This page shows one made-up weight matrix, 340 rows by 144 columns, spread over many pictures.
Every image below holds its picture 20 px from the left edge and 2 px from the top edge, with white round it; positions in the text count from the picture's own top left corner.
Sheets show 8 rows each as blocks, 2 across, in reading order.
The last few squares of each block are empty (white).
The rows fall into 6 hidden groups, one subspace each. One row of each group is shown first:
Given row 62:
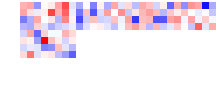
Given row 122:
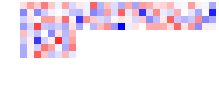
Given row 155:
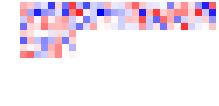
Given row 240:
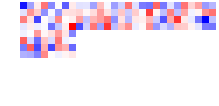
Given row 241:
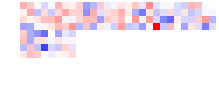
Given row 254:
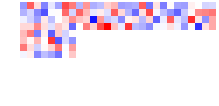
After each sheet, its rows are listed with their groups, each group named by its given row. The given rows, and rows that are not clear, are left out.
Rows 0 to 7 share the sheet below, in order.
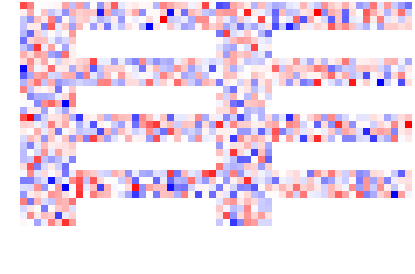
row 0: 240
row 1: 62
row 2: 122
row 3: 241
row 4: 62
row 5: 122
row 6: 62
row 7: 240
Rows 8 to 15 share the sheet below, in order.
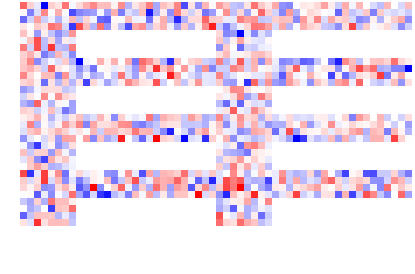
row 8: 240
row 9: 241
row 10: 62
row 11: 254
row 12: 241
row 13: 254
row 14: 254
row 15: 155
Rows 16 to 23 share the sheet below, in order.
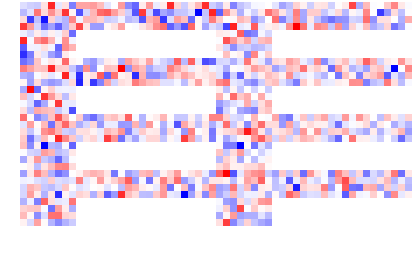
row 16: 155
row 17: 254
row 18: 62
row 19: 155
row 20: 241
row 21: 241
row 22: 241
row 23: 62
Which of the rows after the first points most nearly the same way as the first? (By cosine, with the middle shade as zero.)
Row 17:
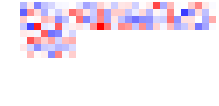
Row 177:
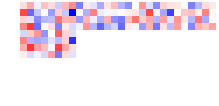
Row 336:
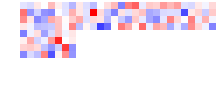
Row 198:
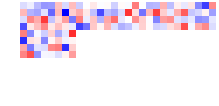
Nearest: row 336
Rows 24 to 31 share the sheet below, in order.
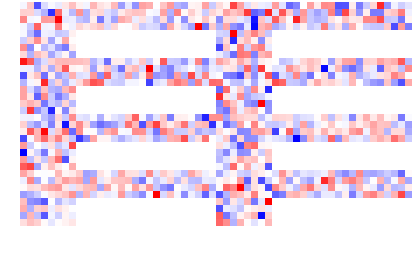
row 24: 240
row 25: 240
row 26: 62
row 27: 155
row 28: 155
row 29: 254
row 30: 241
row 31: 155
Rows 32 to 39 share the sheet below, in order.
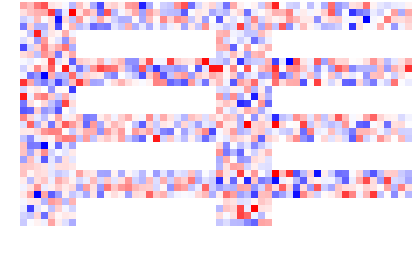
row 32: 240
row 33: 62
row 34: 155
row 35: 122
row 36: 241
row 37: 122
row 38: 254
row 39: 122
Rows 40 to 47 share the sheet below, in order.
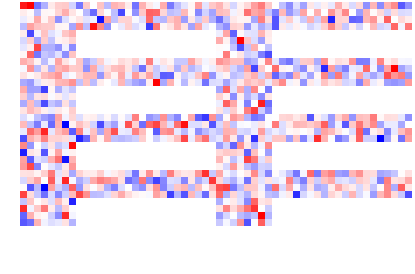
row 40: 62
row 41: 62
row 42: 241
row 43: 155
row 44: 155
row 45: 241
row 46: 155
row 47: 122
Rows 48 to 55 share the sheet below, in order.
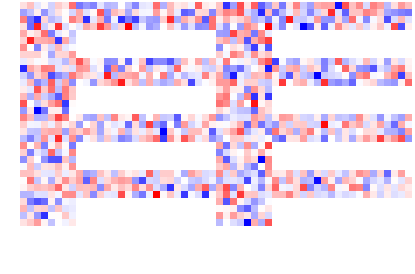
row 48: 254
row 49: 254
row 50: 122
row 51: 254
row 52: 241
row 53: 155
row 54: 241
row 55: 62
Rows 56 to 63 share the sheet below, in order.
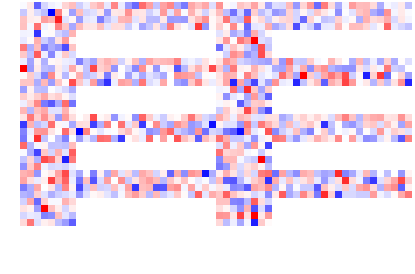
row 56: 240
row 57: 122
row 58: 122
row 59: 254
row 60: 122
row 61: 155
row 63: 254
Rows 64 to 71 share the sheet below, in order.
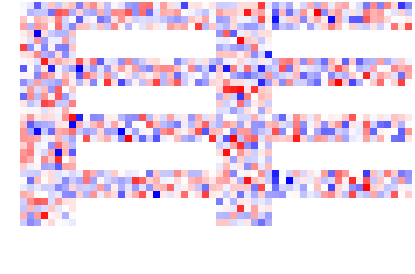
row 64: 240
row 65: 62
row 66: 122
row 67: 241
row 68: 254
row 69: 254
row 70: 241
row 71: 62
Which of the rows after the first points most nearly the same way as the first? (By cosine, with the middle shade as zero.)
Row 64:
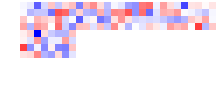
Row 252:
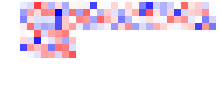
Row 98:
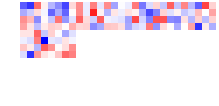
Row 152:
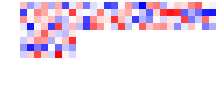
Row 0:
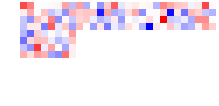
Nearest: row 152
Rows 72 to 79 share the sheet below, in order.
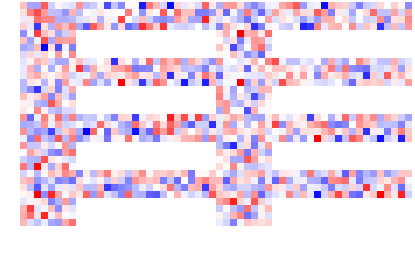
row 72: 254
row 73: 241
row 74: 241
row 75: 62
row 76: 254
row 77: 241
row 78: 254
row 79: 241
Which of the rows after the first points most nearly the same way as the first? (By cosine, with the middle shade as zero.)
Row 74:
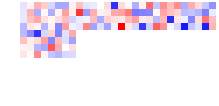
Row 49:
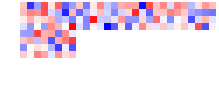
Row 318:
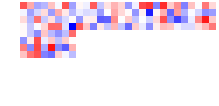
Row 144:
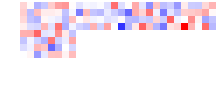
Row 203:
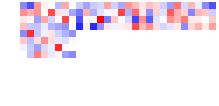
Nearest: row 318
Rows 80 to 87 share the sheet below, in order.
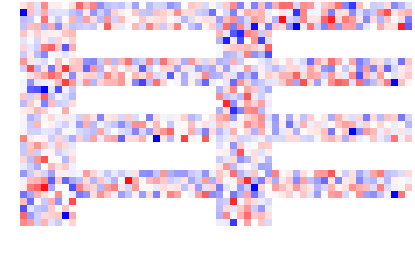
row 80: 122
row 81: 254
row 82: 241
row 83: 240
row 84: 241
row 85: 62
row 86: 155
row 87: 240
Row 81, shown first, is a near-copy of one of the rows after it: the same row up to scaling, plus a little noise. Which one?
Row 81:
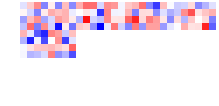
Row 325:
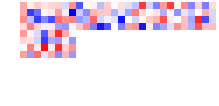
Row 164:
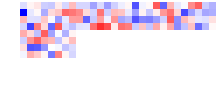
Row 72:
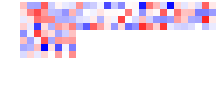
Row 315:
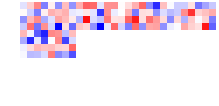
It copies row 315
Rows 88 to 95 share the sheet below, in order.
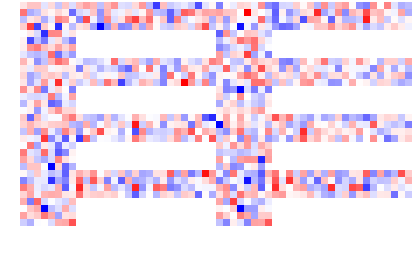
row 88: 254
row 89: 62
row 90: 241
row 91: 241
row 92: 62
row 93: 122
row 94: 62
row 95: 62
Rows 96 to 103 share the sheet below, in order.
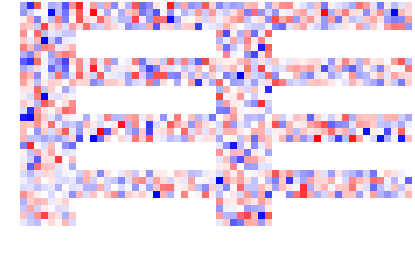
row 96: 62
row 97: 155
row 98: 62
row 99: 155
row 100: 62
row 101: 241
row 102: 241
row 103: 122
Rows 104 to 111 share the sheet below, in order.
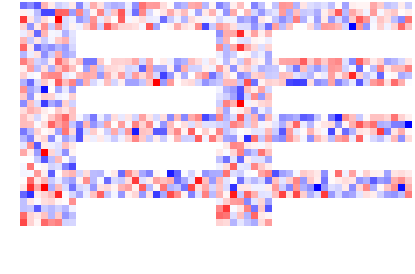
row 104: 240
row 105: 241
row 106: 241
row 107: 254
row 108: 62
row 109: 254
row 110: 155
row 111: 254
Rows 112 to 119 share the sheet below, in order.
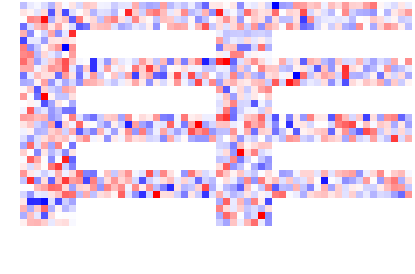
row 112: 155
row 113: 122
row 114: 62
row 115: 62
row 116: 155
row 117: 62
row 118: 241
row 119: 155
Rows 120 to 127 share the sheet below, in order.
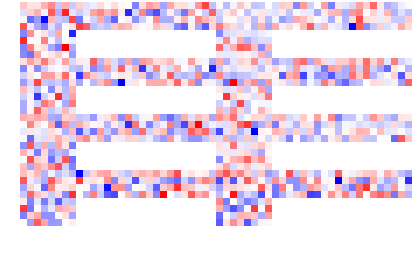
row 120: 155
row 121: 241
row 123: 254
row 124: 155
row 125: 240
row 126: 122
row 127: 122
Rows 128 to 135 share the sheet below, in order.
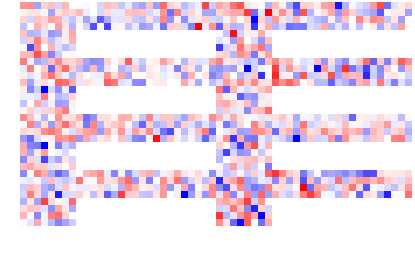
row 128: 240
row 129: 240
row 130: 241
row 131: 62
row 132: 241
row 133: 254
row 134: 241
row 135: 122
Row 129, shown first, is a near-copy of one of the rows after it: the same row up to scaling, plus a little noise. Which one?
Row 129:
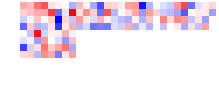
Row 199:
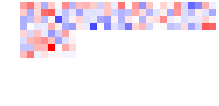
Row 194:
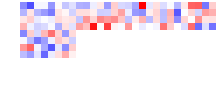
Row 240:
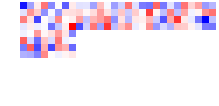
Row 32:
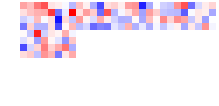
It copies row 32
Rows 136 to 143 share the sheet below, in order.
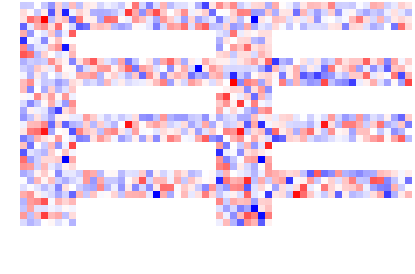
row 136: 155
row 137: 240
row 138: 155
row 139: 254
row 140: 155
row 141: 155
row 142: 241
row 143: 122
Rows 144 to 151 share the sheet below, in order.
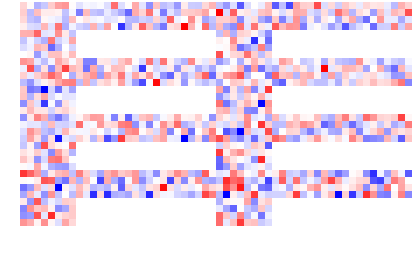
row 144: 241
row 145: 122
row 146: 241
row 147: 155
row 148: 241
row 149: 155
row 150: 240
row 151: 155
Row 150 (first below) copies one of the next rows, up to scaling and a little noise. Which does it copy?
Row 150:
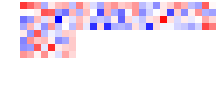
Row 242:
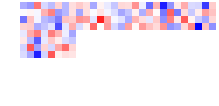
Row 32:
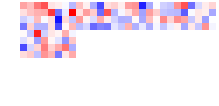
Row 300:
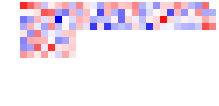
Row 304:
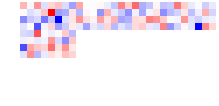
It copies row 300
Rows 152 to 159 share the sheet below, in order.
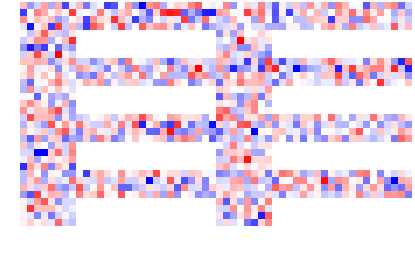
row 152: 254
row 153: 62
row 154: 155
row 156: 122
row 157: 240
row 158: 254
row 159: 155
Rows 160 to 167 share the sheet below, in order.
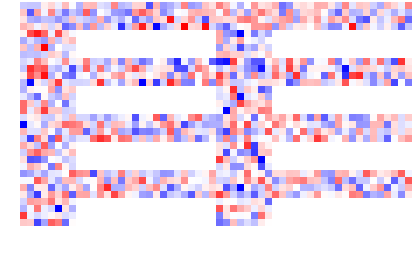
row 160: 241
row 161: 241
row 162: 155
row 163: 62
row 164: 254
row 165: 122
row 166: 122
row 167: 155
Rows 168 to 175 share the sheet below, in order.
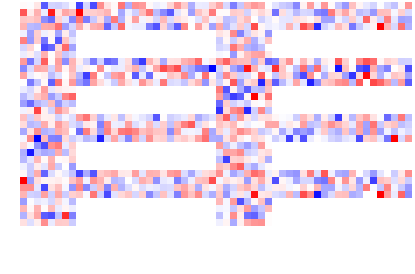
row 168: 122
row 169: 241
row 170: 254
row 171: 122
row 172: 254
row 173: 240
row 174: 122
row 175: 241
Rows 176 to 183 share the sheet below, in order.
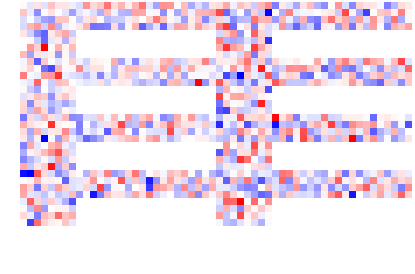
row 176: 254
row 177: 254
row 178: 240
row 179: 155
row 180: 62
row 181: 122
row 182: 62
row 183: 241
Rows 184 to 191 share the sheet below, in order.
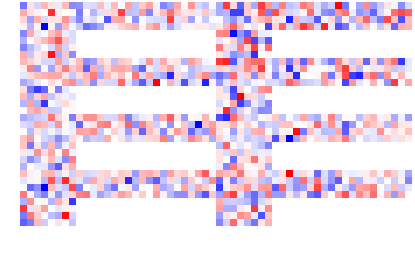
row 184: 62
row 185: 254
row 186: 241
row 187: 62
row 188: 155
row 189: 62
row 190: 155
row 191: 122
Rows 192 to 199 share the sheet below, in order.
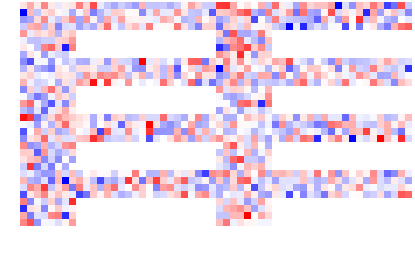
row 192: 122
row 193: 240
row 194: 240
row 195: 122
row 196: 62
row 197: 241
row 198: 155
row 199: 240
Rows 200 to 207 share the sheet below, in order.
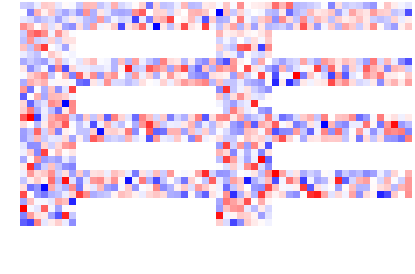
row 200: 241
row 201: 122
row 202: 155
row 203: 62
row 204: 62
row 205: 155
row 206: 155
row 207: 122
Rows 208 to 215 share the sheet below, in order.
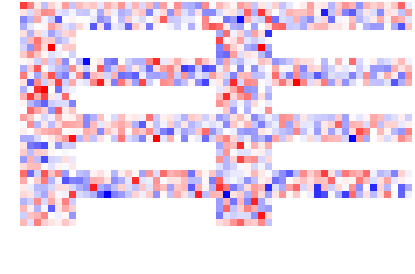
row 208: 240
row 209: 155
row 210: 254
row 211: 254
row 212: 241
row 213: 241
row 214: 254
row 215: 122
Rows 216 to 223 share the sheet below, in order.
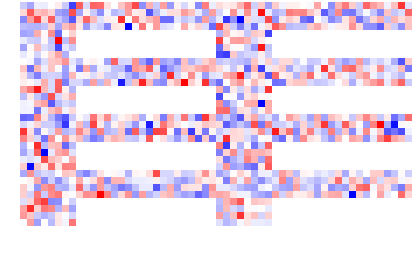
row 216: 254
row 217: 155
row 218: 241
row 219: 155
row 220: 62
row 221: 155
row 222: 254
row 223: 241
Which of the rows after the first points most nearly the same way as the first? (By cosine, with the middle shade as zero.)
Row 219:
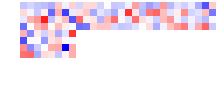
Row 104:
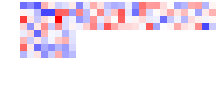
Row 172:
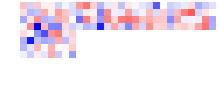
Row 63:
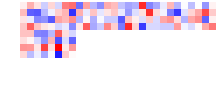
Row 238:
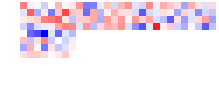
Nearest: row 172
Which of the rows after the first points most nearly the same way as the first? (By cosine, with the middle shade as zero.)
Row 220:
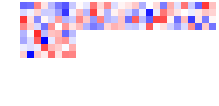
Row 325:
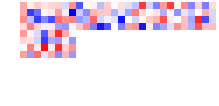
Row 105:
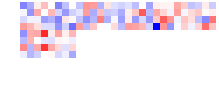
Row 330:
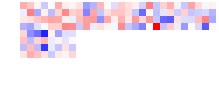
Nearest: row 105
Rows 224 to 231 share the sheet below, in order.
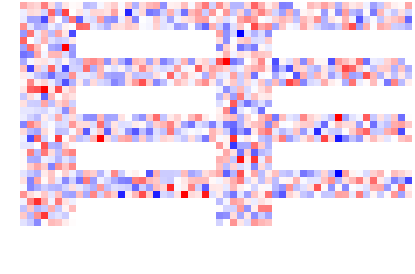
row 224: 155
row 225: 241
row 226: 241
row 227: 62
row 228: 254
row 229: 254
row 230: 241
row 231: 254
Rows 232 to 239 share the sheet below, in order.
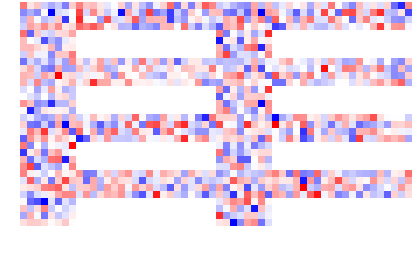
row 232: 62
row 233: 155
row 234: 240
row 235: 155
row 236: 155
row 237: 122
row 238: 241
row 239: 122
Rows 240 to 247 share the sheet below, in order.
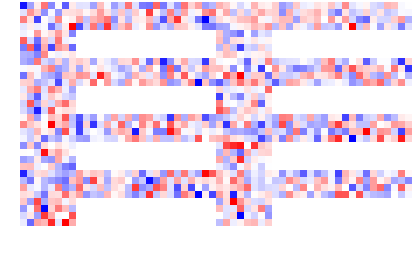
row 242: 240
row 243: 155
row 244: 62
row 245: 241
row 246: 62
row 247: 254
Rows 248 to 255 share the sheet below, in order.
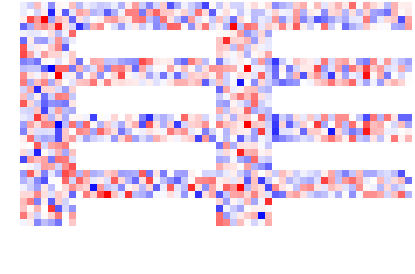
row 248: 155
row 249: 254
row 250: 240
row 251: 62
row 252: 240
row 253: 62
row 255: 155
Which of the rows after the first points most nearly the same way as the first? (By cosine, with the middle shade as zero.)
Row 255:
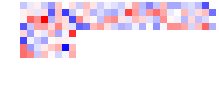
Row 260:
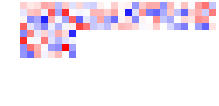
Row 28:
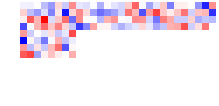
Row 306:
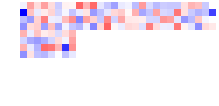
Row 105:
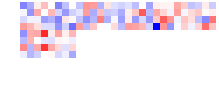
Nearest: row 28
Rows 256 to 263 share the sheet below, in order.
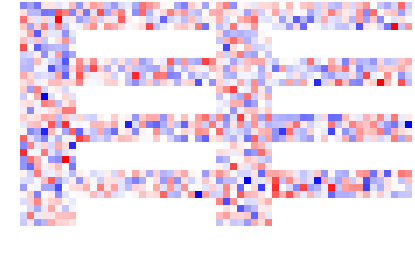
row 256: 240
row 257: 240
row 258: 62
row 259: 241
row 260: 155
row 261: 254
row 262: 240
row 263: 62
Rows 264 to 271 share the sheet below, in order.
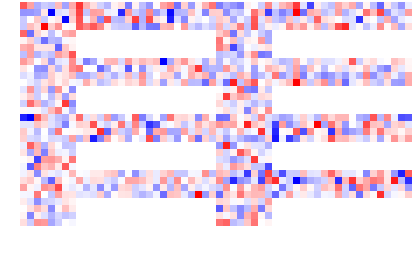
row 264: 62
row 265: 240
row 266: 155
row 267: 254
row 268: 62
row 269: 62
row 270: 240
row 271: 155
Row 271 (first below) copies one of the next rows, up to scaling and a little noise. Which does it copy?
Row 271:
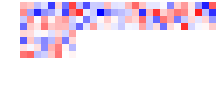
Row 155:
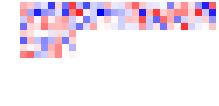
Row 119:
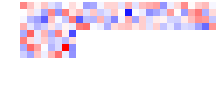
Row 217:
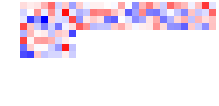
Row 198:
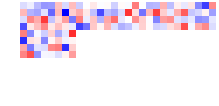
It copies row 155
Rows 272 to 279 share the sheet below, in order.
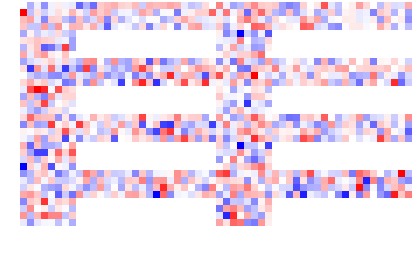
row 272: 122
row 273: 241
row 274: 241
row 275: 240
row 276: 122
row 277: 241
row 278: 241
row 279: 240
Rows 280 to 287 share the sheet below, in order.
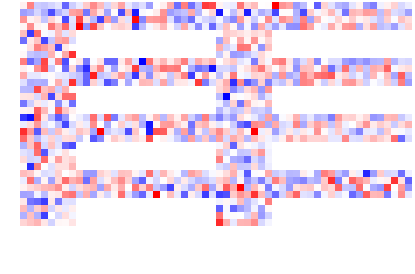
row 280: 62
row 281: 122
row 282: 254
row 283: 254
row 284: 62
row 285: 240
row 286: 241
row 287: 155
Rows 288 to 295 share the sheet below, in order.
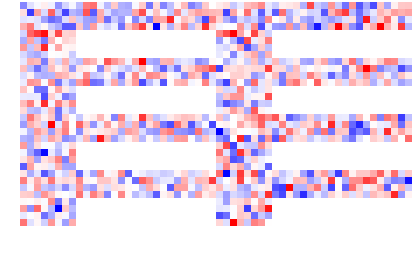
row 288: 241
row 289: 241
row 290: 254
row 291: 254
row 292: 122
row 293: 62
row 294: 122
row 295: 254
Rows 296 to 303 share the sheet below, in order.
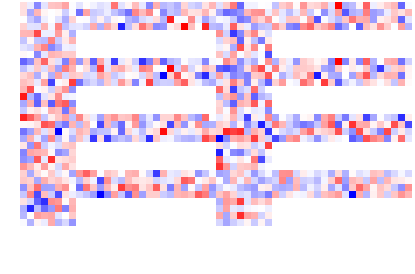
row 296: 241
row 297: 254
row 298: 240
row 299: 254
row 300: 240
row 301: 155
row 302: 254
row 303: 241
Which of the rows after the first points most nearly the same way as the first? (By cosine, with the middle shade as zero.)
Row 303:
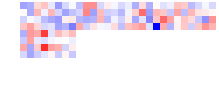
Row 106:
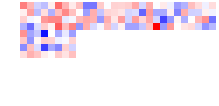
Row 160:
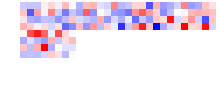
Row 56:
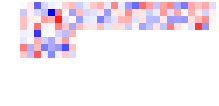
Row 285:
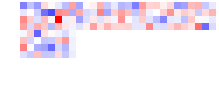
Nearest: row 160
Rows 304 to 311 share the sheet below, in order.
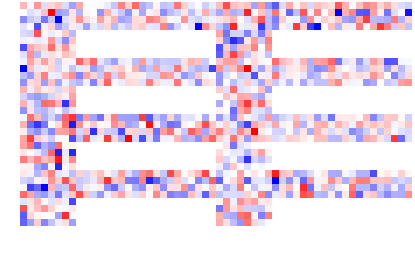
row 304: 240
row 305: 122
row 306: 122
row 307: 240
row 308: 254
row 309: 240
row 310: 155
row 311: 122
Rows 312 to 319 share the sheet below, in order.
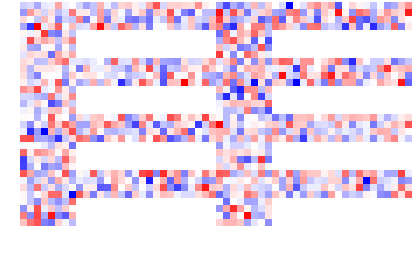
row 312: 254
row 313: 122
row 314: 241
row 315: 254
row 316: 155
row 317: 122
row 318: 240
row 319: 240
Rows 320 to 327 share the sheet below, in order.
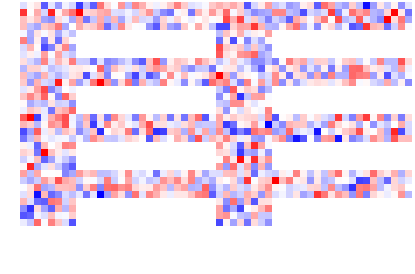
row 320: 122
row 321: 155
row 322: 254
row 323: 62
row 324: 62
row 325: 254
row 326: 254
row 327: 122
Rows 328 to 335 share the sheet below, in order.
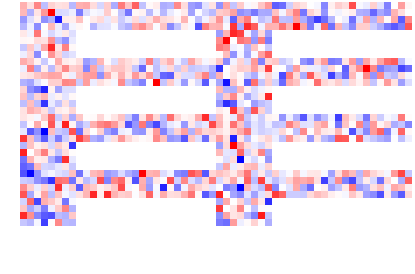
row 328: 240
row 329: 254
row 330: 241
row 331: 254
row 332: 155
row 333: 254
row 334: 240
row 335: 155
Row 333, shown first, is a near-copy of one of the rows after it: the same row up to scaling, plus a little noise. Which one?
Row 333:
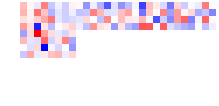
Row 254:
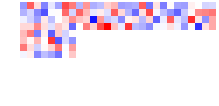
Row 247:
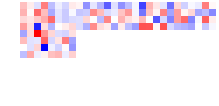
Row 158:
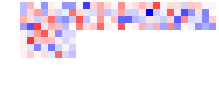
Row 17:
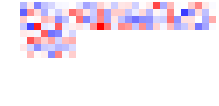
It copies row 247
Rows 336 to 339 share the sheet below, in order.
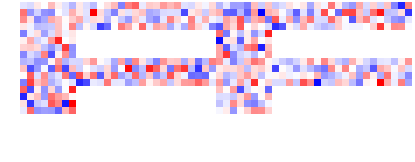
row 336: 122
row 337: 155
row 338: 155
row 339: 241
